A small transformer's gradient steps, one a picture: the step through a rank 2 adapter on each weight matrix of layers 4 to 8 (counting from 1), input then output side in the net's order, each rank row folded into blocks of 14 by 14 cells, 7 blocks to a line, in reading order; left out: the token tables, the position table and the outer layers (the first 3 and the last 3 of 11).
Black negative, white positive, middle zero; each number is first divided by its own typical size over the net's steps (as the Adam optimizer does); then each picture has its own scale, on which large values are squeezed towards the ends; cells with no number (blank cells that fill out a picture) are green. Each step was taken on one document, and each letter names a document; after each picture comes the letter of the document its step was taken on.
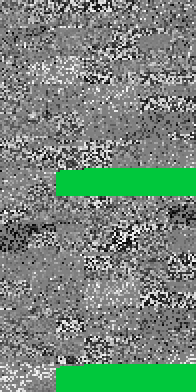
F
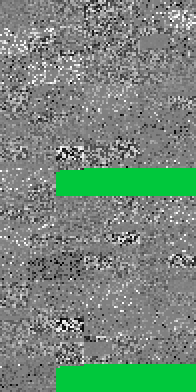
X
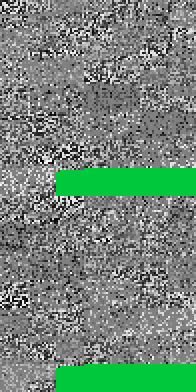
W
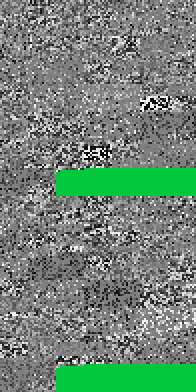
F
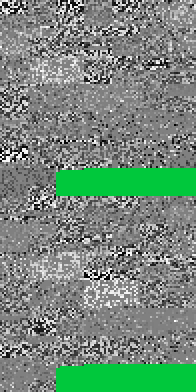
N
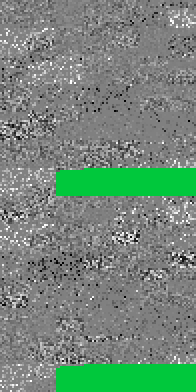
X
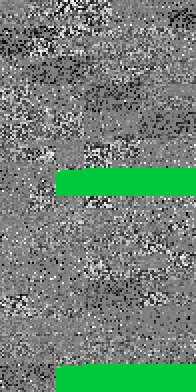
X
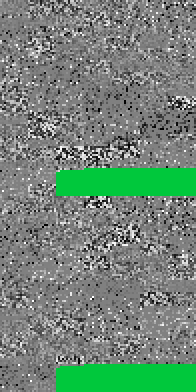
X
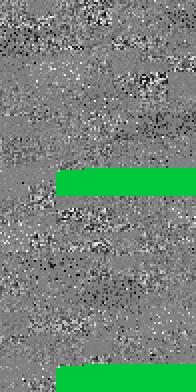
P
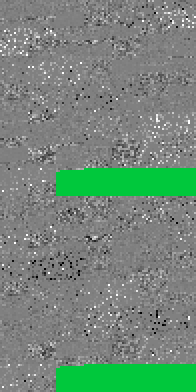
P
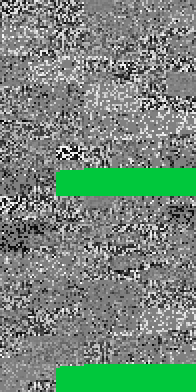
W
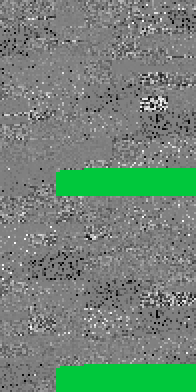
P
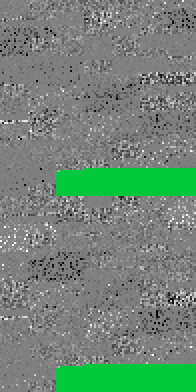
P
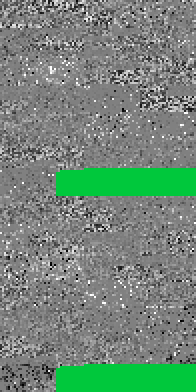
N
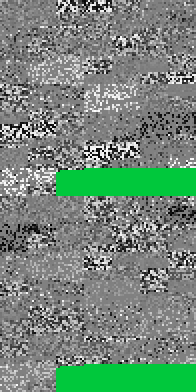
F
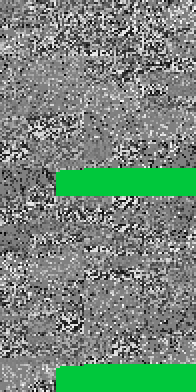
N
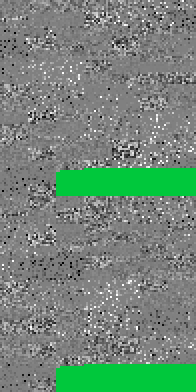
P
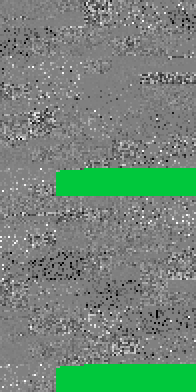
P
